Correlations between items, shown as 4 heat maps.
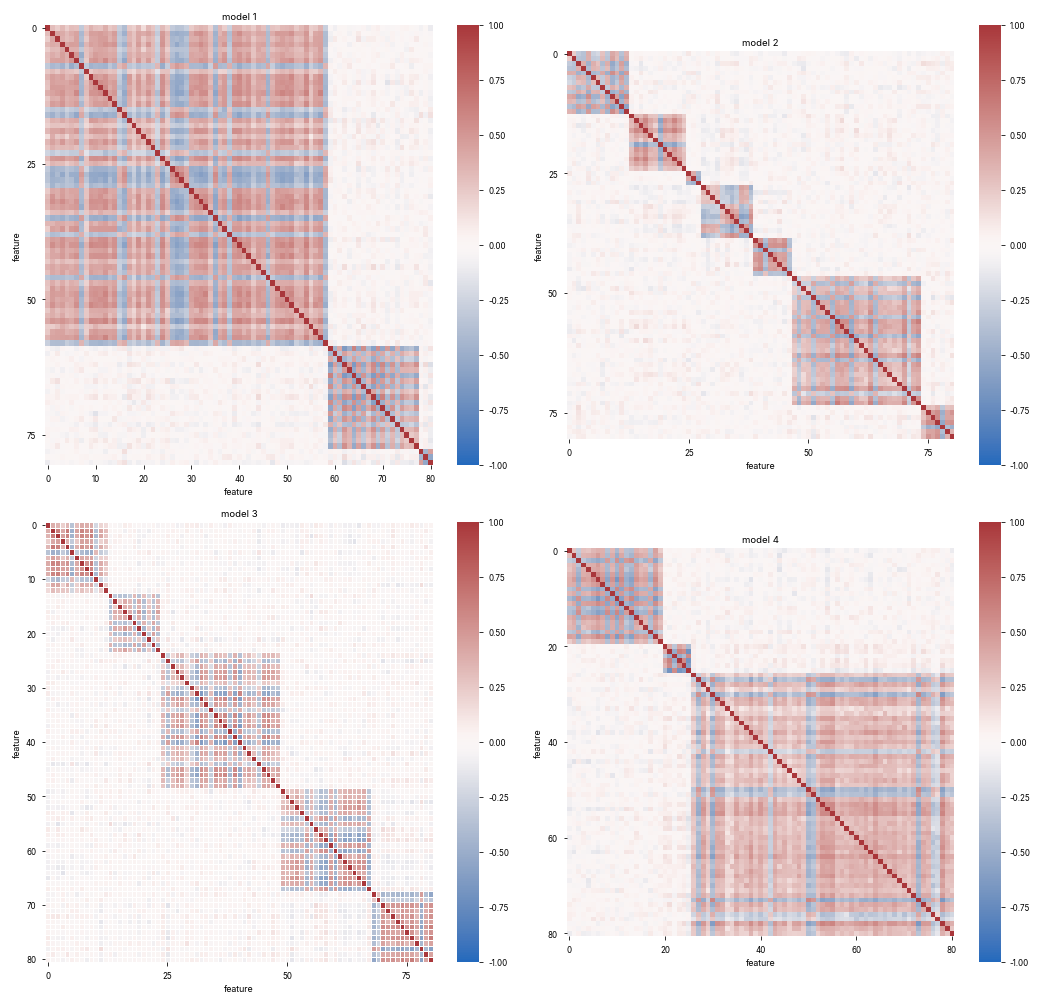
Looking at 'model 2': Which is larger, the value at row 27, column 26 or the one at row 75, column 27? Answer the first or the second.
the second
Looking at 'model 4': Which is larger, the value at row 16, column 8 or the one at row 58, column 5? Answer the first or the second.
the second
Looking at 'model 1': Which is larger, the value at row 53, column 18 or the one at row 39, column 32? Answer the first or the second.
the second
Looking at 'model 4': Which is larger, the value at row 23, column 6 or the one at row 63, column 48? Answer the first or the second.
the second
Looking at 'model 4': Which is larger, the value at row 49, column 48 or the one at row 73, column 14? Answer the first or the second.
the first
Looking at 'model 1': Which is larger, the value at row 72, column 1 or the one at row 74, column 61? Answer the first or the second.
the first
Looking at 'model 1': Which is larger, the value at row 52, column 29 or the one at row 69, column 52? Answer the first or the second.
the second
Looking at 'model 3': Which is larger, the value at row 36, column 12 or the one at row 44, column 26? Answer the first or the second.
the first
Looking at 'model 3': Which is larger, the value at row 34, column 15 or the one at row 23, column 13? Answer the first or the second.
the first
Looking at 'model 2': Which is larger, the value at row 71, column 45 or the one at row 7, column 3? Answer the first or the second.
the first
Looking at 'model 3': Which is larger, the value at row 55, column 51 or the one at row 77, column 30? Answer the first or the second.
the first
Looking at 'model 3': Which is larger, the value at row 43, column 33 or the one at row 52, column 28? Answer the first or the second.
the first
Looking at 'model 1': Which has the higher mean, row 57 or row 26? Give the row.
57
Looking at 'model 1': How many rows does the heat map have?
81
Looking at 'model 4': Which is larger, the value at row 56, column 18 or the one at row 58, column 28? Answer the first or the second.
the second
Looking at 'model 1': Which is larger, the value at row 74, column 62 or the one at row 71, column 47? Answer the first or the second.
the first
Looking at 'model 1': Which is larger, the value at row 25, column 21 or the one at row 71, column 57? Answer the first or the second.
the first
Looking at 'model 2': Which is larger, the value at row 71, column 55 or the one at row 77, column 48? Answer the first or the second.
the first
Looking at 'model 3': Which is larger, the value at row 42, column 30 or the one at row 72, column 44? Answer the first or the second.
the second
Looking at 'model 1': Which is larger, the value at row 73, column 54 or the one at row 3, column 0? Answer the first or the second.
the second
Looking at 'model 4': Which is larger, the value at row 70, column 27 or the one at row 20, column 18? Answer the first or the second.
the second
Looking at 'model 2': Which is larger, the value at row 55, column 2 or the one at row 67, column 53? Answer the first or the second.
the second
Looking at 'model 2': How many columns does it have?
81
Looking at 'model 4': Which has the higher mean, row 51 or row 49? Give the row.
49
